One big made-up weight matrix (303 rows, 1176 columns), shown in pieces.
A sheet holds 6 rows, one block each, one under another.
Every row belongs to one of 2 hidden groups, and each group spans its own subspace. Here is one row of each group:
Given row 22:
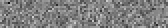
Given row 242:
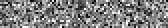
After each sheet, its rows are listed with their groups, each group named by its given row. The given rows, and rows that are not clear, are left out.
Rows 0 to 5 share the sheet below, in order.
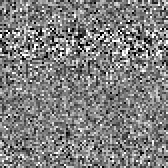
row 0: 22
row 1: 242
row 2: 22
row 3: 22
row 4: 242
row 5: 22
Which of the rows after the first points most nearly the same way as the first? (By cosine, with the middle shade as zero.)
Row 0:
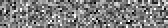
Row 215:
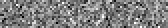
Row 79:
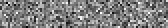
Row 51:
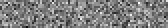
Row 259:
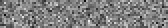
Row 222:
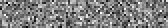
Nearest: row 259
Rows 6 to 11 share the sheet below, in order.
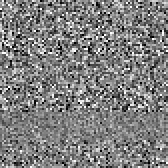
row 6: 242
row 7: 22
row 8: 22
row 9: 242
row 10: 22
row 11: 22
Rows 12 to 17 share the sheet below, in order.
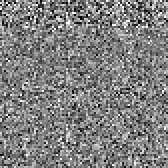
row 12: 242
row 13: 242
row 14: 242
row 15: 22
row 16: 242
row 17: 22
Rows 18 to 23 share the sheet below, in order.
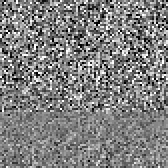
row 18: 22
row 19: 242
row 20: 22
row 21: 22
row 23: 22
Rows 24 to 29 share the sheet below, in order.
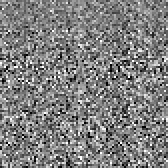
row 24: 242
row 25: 242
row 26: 22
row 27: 242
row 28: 22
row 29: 242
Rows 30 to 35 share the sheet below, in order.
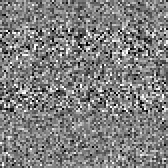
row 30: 242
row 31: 242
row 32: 22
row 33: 22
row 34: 22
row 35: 22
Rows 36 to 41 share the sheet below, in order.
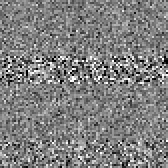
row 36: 242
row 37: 22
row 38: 22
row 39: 22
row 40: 22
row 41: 242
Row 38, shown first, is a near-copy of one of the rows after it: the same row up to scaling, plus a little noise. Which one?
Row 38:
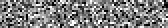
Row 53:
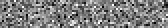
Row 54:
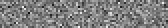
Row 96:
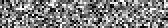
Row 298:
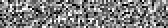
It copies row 53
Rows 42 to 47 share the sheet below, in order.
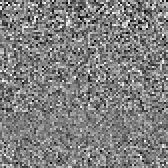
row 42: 242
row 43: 22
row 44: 22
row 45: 22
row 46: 242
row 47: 22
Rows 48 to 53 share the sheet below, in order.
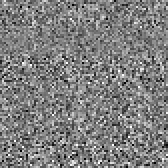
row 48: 22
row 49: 242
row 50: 22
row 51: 242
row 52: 242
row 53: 22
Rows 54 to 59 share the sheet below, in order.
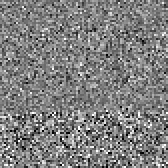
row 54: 22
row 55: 22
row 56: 242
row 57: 22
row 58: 242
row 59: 22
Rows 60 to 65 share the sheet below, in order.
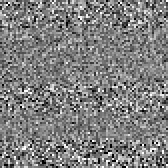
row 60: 242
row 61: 22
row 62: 22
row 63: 22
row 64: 22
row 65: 22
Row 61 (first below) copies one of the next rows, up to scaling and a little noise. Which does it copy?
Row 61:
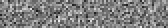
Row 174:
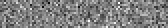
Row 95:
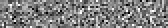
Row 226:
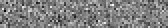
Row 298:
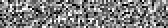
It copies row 298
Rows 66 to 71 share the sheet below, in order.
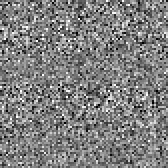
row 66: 242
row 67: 22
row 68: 242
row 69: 22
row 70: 22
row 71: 22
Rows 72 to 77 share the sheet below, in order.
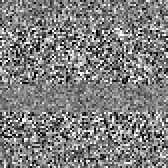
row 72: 22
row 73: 242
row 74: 242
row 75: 242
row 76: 22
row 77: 22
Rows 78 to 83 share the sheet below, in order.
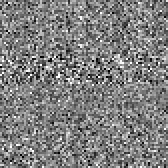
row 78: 242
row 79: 242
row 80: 242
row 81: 22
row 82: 242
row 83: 22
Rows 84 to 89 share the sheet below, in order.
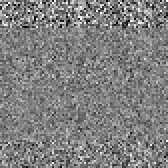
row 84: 242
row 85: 242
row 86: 242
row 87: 22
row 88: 242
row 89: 242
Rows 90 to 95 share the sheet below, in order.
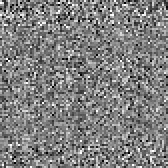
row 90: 22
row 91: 242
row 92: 242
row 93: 242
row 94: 242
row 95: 22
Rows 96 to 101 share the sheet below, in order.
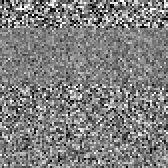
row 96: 22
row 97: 242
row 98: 242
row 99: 22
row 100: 242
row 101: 22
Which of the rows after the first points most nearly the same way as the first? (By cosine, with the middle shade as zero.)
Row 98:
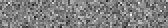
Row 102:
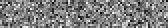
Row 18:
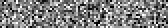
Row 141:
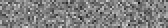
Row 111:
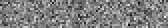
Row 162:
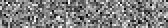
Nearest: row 18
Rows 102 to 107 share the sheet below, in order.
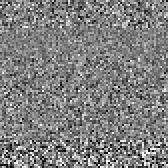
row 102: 242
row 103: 22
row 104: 242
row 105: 22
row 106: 22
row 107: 22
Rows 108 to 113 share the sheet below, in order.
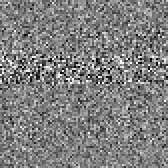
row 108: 242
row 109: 22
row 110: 242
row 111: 242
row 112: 22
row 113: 22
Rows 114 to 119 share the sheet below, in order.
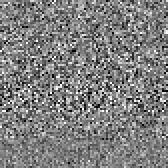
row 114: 242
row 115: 22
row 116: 242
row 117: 22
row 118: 22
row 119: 22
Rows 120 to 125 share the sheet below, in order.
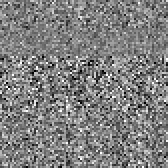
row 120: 242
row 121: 22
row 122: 22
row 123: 242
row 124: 242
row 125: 242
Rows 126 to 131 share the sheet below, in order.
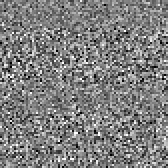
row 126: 22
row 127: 22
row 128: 22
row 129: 22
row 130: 22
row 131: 22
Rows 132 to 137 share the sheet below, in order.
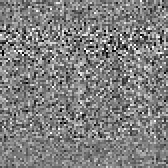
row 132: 22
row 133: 22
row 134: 242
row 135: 242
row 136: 22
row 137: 22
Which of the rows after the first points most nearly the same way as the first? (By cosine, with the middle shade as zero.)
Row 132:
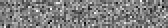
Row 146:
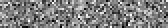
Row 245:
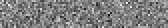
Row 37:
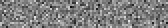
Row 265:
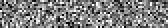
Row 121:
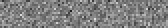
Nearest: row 37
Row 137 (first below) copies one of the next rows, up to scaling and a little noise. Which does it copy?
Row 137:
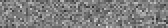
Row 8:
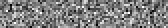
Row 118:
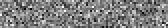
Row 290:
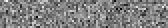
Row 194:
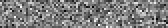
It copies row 194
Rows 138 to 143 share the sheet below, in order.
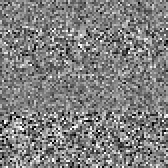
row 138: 242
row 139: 242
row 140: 22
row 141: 242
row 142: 22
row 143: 242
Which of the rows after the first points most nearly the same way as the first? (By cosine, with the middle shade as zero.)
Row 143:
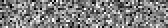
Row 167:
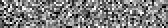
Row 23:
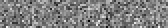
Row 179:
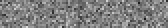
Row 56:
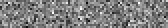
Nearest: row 179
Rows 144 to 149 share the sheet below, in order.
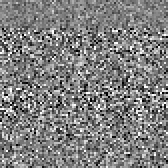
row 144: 242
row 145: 22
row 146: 242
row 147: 22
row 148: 242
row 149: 22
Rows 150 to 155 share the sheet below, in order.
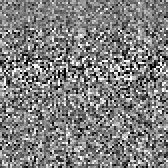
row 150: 242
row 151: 242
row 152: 22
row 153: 22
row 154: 242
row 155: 242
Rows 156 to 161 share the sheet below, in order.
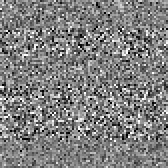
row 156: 242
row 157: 242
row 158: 22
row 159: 22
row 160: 242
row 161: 22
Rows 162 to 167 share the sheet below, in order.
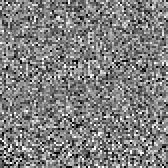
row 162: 242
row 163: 22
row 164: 22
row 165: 242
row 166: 22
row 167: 22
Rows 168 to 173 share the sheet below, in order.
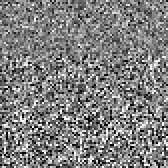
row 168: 242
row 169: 242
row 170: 22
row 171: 242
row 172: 22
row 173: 22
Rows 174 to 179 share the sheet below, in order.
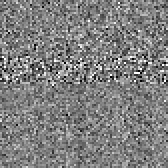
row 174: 22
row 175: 242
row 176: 22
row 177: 242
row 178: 242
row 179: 242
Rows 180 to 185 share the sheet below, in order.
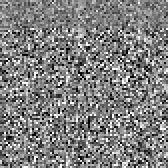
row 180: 242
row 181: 242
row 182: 242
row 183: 22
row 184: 22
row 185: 242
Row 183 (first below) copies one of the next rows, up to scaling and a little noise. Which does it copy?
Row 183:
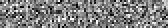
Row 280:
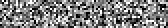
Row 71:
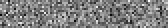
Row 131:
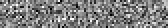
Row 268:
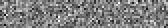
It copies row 131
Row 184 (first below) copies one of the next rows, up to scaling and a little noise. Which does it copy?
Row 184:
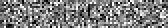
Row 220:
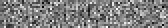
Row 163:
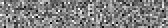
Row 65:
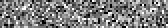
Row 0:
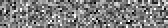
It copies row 220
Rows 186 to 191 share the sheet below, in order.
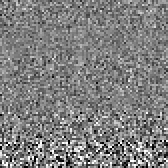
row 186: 22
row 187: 242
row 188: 242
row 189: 242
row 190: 22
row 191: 242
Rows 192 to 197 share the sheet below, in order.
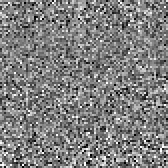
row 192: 242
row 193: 242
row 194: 22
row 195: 22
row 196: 22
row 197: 22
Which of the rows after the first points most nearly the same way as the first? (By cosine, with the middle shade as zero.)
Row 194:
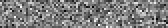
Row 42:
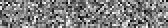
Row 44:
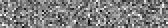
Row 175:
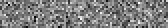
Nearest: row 42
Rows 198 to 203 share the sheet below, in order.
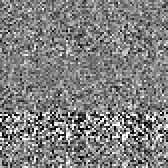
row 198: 22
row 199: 242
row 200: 22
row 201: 22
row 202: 242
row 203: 242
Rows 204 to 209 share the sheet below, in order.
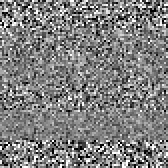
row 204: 22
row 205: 242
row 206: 242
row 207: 22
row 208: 242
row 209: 242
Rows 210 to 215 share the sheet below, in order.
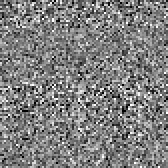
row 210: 242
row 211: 242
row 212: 242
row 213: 242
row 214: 242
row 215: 22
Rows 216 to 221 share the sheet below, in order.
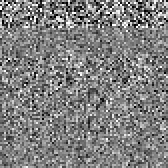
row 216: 242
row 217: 242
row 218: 242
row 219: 22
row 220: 22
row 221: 242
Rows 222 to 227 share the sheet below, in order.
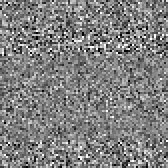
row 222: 242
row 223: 22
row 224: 242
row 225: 22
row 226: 22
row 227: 242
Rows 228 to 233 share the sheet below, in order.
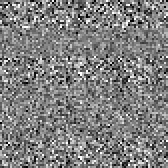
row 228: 242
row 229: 22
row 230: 242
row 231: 242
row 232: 242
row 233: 242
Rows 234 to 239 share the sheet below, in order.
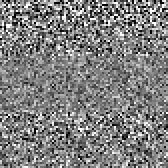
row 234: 22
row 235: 242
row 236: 242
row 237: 242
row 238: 242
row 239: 242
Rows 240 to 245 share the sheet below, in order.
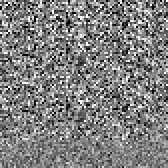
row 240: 242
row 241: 242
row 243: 242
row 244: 242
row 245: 242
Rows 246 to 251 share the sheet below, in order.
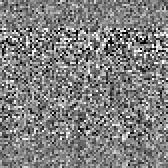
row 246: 22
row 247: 22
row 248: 22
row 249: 22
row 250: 242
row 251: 242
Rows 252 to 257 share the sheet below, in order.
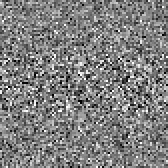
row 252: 22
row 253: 22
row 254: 242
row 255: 242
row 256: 242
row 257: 242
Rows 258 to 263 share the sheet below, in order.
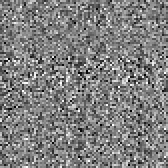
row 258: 22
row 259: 22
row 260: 242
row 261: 22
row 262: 242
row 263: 242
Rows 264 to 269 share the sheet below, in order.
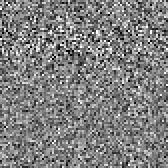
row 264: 242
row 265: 242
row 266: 242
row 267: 242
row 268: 22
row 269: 242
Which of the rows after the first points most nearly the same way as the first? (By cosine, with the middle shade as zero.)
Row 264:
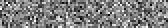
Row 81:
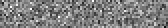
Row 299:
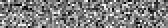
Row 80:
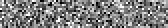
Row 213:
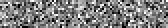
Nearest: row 80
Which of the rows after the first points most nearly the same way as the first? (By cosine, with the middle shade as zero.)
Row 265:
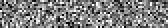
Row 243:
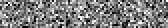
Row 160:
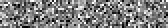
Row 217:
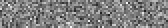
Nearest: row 243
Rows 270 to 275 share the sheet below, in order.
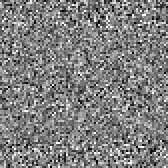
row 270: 22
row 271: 22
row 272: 242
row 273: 242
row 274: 242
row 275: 22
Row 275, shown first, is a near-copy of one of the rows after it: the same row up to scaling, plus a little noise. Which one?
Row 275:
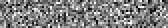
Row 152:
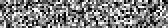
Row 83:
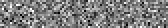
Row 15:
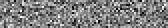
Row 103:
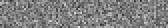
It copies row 152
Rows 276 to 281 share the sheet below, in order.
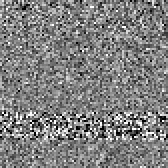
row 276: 22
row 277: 22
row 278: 242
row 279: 22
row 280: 22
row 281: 22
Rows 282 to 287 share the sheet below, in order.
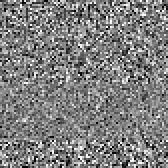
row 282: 22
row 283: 242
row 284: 242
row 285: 22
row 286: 22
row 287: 242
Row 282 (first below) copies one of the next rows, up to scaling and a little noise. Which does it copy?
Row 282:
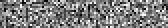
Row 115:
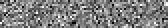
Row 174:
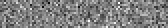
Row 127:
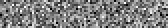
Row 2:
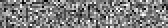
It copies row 2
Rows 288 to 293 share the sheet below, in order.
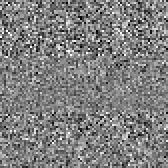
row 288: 242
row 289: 242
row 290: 22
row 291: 242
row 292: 242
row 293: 242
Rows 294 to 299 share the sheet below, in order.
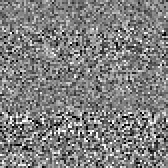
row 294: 242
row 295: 22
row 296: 22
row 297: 242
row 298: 22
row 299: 22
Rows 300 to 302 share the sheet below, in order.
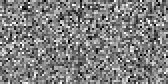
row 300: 22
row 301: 22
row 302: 242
